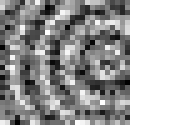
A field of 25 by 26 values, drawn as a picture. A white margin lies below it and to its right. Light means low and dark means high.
Histogram: bell-shaped. Slope: none. Rings: centred on the middle right. Ninth with the lowest average: bottom middle. Average level on the scale: 50%.
